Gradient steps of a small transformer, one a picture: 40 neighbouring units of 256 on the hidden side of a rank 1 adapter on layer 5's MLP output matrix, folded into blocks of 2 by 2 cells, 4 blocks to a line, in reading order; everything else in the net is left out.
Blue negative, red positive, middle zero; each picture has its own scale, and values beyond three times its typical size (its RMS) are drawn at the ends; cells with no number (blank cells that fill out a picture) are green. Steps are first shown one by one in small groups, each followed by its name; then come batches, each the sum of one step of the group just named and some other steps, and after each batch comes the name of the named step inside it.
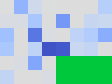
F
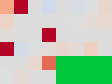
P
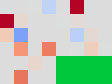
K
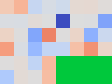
P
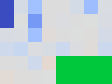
F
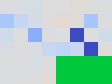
F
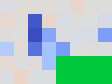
K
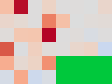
P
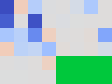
P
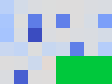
F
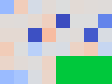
P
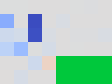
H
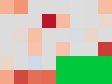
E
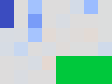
H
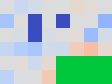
H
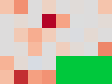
E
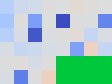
H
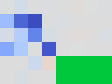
H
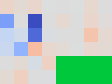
H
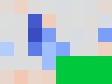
E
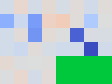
H
